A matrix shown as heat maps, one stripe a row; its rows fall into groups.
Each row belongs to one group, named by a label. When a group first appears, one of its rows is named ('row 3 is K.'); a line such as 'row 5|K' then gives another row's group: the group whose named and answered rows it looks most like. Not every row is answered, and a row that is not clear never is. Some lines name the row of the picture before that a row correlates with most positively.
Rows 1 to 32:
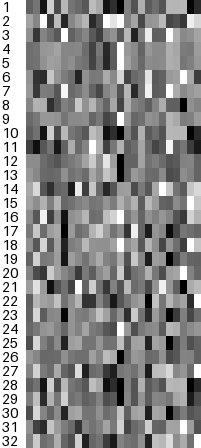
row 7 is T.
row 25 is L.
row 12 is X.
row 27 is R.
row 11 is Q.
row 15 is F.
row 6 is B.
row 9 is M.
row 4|M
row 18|F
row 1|Q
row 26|X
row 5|M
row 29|Q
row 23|L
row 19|L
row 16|F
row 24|M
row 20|B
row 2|F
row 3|T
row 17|L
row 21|R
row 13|X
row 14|R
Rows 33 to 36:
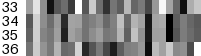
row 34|L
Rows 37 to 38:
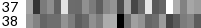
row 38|X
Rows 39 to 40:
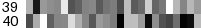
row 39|T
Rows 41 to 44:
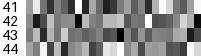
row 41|R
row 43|Q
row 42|B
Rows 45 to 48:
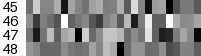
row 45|L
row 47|B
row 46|T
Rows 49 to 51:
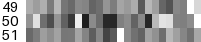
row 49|F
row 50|R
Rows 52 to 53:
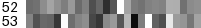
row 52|M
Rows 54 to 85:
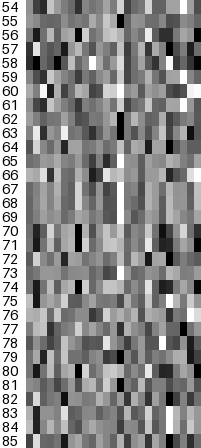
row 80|B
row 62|X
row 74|B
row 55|X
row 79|Q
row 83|T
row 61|B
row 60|F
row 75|T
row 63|Q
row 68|M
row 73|M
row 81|X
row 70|B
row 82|L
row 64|L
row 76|F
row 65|M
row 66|F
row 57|L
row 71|B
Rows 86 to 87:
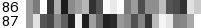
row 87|R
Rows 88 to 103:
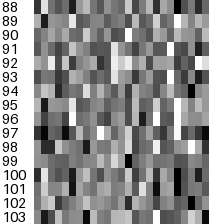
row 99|X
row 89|T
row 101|L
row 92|F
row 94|R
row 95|T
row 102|R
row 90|M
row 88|L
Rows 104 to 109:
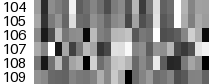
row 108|B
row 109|X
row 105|T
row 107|F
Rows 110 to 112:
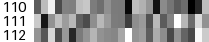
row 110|R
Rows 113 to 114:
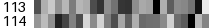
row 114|R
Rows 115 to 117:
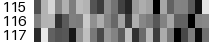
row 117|L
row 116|R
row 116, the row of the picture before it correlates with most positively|114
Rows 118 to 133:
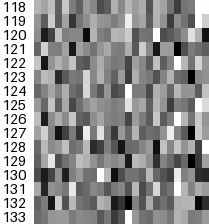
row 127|R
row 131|T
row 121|L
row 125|F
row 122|T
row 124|M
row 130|Q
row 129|R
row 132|Q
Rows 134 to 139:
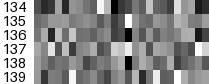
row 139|T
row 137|F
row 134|Q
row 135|M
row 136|Q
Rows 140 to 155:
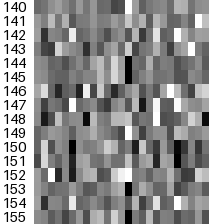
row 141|F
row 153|X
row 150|L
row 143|B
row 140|M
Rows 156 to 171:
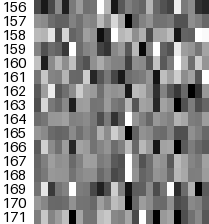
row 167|M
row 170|X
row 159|T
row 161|R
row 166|L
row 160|T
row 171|L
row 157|X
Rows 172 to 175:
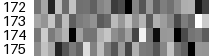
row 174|L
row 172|Q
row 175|R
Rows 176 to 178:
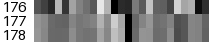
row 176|Q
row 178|X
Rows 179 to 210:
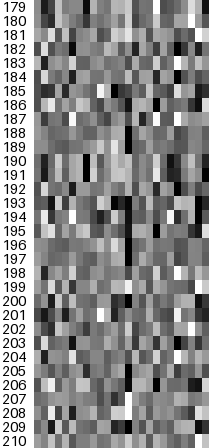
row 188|X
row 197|X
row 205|X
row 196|X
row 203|L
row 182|L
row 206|R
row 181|F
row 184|L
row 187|T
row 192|L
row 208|F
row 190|B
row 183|T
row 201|Q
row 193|Q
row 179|B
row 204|T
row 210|F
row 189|X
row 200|Q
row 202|B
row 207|M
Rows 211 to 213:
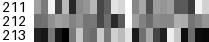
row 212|M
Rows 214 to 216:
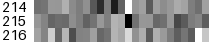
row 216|F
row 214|M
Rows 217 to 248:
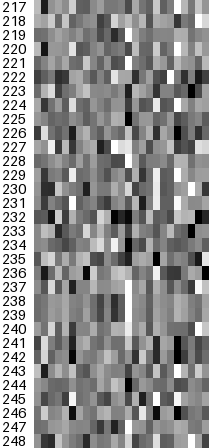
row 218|F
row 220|T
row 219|M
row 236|B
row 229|T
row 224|T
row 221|M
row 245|T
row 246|L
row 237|F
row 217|T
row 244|X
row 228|M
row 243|T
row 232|Q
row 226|L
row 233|R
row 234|X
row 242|L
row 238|M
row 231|T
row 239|M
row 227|F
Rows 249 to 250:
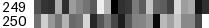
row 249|Q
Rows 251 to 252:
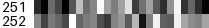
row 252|T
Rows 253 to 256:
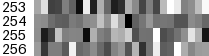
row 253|R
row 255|B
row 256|T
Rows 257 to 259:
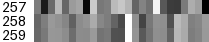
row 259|M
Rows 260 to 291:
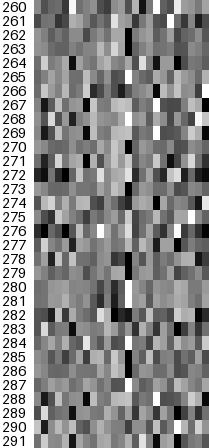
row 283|L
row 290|T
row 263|X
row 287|M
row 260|T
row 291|L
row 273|X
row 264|L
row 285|X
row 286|X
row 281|M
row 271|B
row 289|L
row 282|Q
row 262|X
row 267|B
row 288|B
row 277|L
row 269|B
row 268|F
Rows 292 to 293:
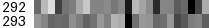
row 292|R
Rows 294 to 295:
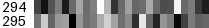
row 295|L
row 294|Q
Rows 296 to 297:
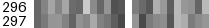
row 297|M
